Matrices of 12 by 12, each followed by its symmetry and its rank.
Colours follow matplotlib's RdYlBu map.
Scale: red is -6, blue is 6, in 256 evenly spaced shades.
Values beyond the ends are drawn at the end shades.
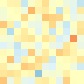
antisymmetric, full rank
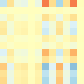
neither, rank one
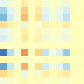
neither, rank one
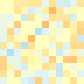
antisymmetric, full rank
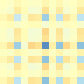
symmetric, rank one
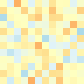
antisymmetric, full rank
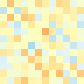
antisymmetric, full rank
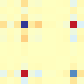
symmetric, rank one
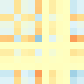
symmetric, rank one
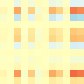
neither, rank one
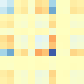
symmetric, rank one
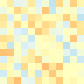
antisymmetric, full rank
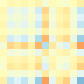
symmetric, rank one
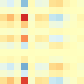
neither, rank one
